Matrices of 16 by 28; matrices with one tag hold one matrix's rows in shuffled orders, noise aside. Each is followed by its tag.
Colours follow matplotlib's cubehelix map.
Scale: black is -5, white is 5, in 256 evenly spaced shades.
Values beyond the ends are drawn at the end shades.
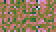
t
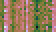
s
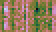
s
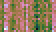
s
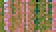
s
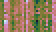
s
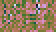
t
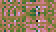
t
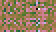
t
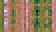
s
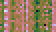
s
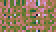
t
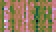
s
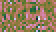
t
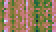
s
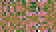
t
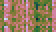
s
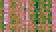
s
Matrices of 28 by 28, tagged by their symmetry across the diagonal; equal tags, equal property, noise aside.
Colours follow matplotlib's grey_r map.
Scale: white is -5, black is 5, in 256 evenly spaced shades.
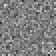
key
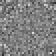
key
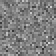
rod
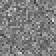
key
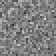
key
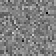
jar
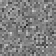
key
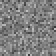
rod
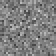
rod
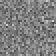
jar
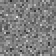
jar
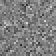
rod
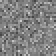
key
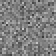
rod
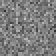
jar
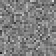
rod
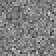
key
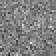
jar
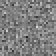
rod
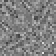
key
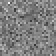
jar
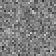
jar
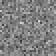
jar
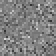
key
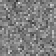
jar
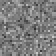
key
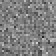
rod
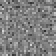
rod
